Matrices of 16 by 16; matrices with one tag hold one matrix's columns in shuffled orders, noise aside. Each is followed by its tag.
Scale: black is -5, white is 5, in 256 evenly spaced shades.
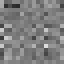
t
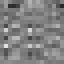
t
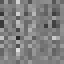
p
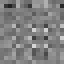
t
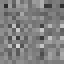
t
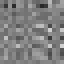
t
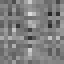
p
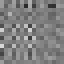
t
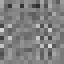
t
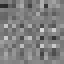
t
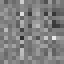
p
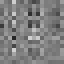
p
